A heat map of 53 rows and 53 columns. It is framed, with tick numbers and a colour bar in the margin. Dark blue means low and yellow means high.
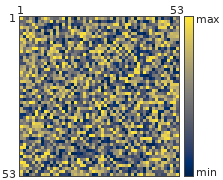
Grain: fine. Stripes: none. Histogram: flat. Mirror symmetry: none. Ninth with the lowest average: bottom middle.
